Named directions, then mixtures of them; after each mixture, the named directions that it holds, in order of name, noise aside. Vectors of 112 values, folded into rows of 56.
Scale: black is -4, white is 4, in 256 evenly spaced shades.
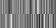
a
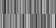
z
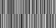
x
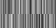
a, z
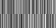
x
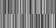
a, z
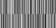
x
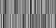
x, z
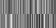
a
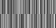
x, z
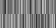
a, z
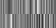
a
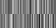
a
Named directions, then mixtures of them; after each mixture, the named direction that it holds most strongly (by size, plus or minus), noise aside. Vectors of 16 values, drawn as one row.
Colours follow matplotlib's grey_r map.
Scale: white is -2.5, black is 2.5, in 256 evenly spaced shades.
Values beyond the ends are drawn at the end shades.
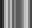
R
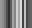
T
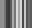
T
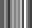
T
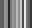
T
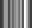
R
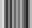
R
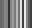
T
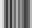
R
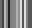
T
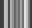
R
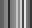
T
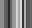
T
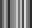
T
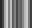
R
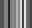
T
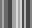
T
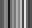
T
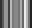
R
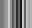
T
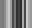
T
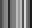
T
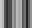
R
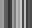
T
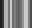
R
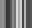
T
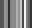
T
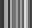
R
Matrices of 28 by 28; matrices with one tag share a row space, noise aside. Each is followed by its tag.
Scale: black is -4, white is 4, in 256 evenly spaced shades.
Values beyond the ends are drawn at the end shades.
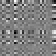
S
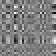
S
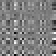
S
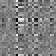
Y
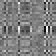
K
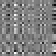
S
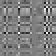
K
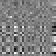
S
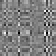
K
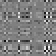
K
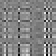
K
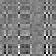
K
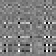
K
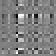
Y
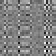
K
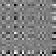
S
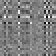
K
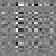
Y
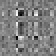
Y
